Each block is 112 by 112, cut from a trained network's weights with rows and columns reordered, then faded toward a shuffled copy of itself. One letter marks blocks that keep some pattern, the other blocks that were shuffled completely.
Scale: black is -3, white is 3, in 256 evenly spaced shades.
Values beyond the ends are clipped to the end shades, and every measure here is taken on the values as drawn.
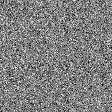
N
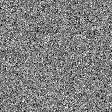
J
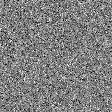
J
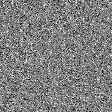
N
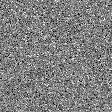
J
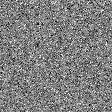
J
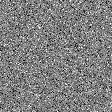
J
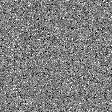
N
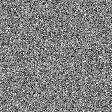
J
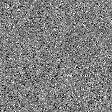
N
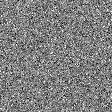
J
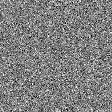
N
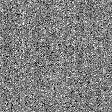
N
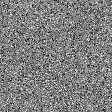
J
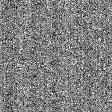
N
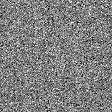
N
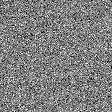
J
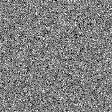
N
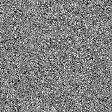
N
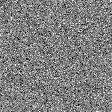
J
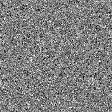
N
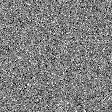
J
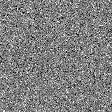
J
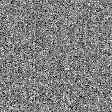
N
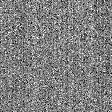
N
